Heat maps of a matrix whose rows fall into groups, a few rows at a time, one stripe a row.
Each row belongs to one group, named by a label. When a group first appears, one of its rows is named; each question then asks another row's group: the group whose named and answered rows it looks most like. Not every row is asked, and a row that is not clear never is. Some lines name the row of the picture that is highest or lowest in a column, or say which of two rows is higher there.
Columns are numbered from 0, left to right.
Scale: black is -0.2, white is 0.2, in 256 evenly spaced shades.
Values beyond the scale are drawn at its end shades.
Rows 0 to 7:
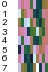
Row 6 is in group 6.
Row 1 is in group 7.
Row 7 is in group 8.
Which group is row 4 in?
7
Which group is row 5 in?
6
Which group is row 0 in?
7
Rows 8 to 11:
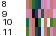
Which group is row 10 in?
6
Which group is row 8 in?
6
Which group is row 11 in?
6
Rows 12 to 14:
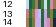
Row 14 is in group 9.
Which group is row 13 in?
9
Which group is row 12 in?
8
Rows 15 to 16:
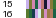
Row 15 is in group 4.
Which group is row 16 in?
9
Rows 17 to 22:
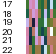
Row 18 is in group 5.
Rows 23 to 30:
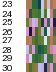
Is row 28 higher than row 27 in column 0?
Yes
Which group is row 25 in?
5
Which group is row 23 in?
6
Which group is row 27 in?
8
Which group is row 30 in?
4
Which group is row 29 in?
8
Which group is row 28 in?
7
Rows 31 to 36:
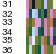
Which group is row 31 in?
8
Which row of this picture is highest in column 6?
31
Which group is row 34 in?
5
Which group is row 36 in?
6
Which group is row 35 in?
5
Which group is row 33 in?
9
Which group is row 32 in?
7
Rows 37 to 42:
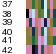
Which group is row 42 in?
8
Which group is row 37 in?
8
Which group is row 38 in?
5
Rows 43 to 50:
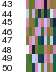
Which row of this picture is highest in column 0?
48
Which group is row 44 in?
7
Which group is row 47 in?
5
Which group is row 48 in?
8
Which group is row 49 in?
5
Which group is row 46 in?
9
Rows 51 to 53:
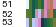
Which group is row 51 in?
8
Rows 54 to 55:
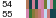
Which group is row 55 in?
9
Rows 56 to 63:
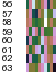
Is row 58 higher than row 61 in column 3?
No
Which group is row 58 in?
8
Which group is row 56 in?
5
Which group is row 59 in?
7
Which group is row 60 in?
6
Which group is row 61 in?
9
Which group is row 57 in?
8
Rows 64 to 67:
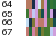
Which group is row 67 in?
7
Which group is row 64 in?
9
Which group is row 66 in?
9
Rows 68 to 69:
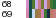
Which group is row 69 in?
7
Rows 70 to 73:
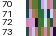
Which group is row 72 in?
8
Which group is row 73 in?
5
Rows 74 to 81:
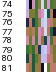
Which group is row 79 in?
6
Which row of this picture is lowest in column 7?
75
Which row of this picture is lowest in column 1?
74
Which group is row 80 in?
6
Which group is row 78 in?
4
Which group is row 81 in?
8
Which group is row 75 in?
9
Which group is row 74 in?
4
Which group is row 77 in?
9
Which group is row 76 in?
6
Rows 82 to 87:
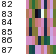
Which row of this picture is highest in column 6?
87
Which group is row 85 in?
4
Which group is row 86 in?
7
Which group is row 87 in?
9
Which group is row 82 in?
4
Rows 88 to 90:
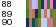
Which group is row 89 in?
6
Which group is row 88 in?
5
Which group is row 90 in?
6
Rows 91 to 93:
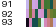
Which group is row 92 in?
4
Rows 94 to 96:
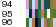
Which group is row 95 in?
4
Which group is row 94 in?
7
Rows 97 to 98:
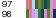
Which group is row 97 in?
7
